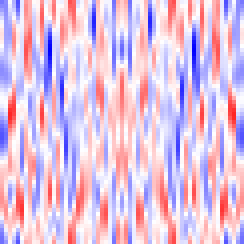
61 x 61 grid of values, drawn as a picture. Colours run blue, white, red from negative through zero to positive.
Grain: streaks running down. Mirror symmetry: left to right. Histogram: bell-shaped.
